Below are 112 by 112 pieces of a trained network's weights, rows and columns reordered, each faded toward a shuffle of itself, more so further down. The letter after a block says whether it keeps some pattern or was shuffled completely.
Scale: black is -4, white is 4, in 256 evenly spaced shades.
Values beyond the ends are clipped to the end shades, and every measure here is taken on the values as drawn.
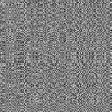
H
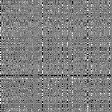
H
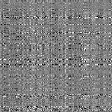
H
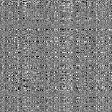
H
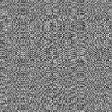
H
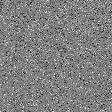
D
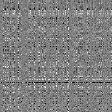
H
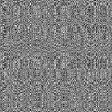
H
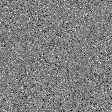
D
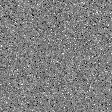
D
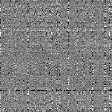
H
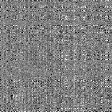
H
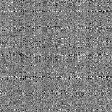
H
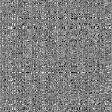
H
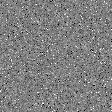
D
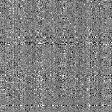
H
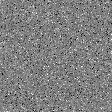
D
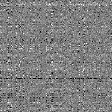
H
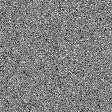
D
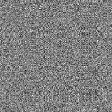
H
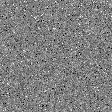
D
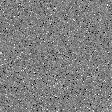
D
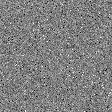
D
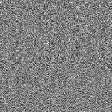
H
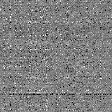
H
